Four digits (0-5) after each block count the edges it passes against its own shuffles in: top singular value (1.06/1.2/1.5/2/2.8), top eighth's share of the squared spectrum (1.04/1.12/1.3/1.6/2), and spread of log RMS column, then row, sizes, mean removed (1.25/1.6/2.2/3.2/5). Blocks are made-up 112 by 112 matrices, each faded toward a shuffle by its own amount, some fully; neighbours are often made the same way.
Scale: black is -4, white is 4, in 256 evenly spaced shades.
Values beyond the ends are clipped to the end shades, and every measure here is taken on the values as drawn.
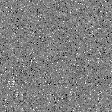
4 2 1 1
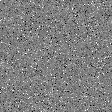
0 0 0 0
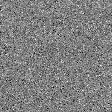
0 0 0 0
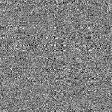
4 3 1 3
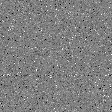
1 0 0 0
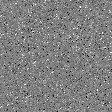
0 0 0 0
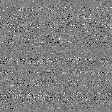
2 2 0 4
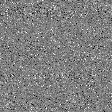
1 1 0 2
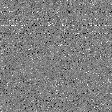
2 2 0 3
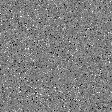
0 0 0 1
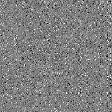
4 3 2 1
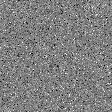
1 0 0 0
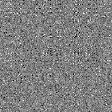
4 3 2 2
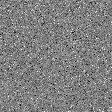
1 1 0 0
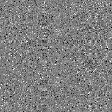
4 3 2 1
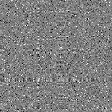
4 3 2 1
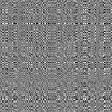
5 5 4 4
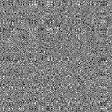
5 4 3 3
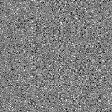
4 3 2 1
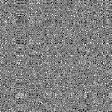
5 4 2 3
